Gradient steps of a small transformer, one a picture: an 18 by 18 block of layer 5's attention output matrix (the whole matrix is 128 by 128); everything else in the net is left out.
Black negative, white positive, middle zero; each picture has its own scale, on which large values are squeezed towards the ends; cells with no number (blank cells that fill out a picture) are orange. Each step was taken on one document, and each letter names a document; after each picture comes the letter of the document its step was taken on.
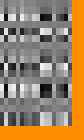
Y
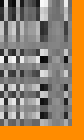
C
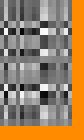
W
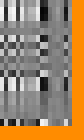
C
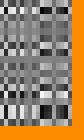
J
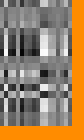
W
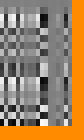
C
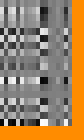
C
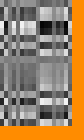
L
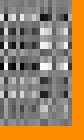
Y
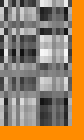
L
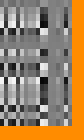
C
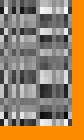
L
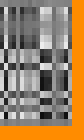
Y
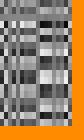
L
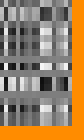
Y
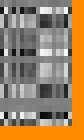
L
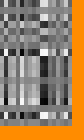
W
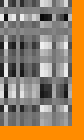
Y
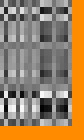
J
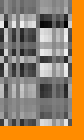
L
